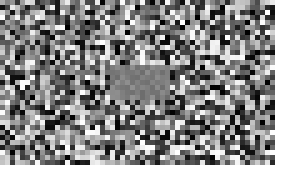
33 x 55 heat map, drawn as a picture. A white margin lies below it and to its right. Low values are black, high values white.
In the centre lies a patch that is calmer than the rest. No row or column stands out. No regular stripes run through it. The values spread evenly over their range. Neither half mirrors the other. The grain is fine, like static.
